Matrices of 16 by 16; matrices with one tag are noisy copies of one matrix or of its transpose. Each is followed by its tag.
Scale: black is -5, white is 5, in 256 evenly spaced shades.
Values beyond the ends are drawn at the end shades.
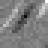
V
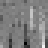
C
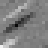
V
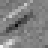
V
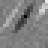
V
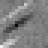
V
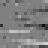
C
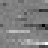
C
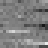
C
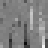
C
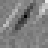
V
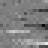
C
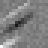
V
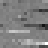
C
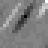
V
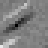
V
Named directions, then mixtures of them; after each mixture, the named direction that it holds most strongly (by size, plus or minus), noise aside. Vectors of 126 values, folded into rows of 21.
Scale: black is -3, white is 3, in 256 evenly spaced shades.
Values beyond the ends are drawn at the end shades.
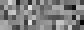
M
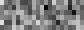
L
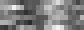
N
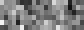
L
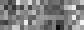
M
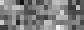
N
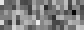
L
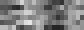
N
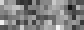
N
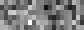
M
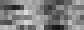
N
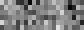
M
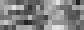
N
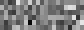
M
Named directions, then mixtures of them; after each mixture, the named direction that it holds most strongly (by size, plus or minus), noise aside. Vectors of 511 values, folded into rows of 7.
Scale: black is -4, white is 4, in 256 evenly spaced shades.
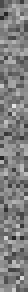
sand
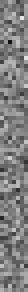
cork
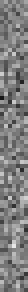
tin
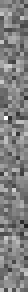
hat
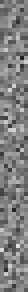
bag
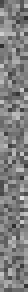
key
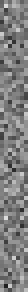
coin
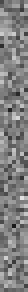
key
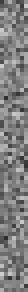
key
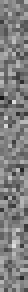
tin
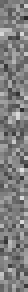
key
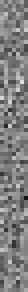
tin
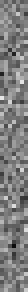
tin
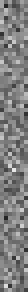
coin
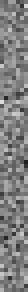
cork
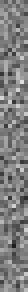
tin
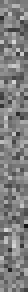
hat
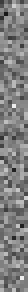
sand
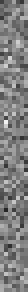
sand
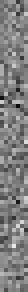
tin
